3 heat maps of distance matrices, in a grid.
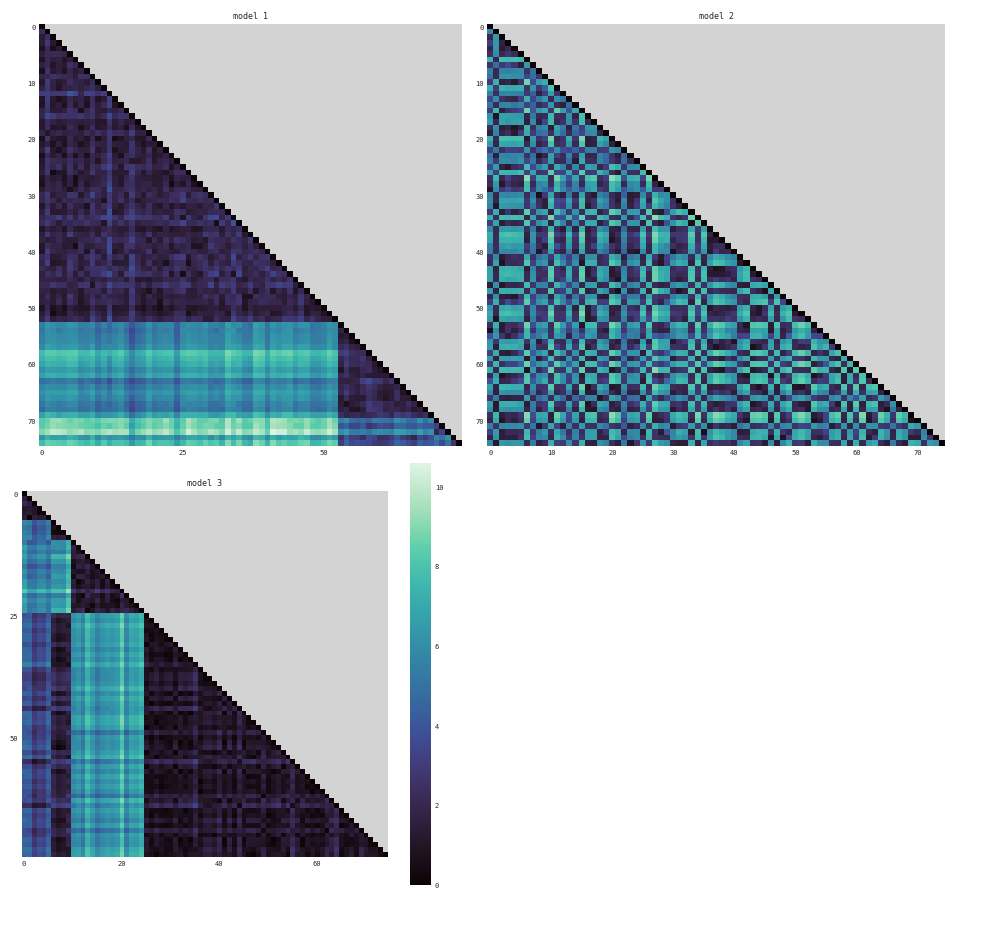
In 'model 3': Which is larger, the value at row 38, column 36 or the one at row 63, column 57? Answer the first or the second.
the second
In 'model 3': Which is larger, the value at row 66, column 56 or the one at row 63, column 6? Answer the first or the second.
the second
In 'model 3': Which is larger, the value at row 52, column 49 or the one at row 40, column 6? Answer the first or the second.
the second
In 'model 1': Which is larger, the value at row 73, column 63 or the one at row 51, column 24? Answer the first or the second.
the first
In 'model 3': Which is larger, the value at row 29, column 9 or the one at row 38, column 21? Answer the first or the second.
the second
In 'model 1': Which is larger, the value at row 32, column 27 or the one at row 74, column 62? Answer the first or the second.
the second
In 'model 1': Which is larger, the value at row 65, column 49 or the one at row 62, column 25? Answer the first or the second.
the second
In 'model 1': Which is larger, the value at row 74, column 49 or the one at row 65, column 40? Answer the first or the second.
the first
